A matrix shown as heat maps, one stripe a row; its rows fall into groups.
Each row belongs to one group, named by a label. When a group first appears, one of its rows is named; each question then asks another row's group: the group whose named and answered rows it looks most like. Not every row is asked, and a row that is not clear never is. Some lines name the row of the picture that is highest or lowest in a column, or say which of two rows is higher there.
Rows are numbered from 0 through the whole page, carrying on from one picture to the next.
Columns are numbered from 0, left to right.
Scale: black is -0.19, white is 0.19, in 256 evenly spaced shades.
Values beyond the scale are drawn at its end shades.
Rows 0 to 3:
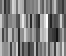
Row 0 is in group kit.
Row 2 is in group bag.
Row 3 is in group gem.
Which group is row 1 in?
bag
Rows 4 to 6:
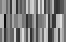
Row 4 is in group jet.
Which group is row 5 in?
gem
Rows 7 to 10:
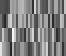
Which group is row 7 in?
kit
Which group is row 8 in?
bag
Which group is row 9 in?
jet
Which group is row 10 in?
gem
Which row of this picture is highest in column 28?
7
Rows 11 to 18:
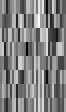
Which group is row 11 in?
jet
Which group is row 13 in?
bag
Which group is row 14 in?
gem
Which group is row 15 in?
kit
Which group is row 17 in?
jet
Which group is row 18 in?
kit
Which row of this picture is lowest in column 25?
12
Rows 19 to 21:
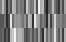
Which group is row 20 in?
kit
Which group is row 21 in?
kit
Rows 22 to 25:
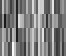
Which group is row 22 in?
jet
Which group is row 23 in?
kit
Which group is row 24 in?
jet
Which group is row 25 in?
jet
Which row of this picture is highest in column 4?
24
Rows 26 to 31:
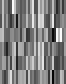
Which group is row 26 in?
jet
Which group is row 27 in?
jet
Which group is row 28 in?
gem
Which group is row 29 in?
kit
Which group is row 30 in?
jet
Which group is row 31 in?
bag
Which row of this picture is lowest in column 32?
31
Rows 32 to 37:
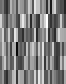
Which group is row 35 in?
jet
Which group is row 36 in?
jet
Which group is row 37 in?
kit
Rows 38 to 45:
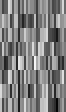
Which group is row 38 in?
bag
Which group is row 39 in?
gem
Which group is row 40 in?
bag
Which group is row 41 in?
jet
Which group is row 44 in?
gem
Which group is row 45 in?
bag
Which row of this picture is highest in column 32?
39
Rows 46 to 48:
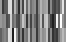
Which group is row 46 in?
bag
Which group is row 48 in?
bag
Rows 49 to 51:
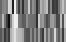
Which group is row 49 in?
bag
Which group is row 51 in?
kit
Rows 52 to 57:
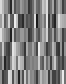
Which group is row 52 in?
gem
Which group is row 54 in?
gem
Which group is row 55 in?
jet
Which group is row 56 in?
kit
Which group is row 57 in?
bag
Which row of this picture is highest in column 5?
57
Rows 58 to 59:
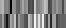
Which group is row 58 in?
gem
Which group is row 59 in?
kit
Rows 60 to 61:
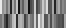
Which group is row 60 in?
gem
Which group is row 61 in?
kit
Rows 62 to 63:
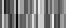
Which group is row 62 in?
kit
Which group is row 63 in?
jet
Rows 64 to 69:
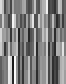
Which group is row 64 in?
gem
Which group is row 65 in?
jet
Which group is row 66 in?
gem
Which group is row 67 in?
gem
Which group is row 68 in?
bag
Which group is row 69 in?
bag
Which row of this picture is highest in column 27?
65
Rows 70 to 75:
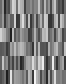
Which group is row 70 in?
kit
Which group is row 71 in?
bag
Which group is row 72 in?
gem
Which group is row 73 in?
kit
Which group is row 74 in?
jet
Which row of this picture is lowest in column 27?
72
